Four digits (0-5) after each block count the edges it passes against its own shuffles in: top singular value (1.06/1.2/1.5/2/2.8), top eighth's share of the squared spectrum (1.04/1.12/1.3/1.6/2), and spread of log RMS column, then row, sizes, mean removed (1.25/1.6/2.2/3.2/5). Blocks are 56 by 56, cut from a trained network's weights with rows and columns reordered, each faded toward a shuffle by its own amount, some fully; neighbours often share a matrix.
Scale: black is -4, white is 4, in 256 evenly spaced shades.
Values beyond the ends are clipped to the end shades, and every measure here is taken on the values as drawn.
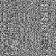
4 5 2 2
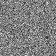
1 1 0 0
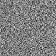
3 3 1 0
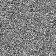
2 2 0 0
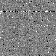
3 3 0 1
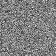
0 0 0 0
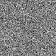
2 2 0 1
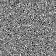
1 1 0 0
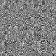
3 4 2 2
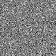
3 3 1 0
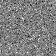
1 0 0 0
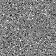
2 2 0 1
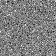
0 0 0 0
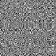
3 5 2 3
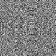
3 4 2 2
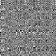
3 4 2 2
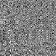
3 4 2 2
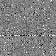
3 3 0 1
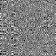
4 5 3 3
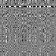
4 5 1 3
